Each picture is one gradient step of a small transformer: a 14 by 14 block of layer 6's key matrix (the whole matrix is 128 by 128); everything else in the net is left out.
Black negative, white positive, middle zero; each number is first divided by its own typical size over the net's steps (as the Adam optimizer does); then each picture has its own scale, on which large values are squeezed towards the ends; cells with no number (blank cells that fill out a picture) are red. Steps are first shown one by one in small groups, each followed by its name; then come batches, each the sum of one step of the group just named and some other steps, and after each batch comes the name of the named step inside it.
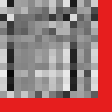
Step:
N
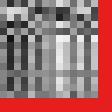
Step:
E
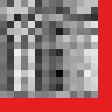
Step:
E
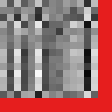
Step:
N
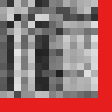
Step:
E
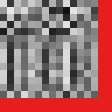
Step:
E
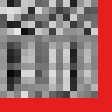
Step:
N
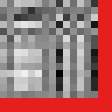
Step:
E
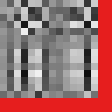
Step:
N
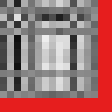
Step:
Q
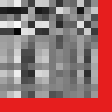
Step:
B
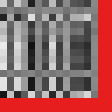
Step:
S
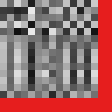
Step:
S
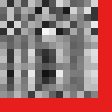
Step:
B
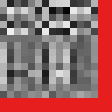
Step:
S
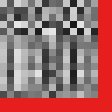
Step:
S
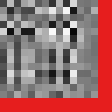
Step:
Q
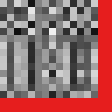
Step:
S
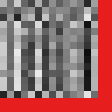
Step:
S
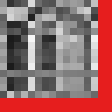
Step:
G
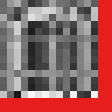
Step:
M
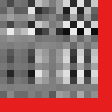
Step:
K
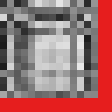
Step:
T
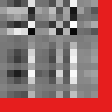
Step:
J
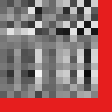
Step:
K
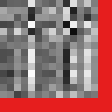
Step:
J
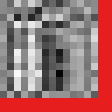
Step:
G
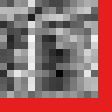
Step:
G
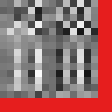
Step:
K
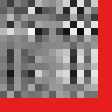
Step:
K
